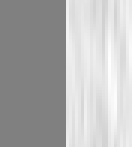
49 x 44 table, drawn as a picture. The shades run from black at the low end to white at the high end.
The table splits into one row of 2 panels. Panel 1,1: middling, flat. Panel 1,2: very high, streaked downward, faint in contrast.
